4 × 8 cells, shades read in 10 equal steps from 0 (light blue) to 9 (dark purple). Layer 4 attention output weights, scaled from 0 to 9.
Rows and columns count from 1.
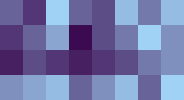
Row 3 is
8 6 7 8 7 6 4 3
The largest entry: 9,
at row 2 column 4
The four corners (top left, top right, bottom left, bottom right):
5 1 3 0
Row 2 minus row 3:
-1 -1 -5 1 -1 -2 -4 0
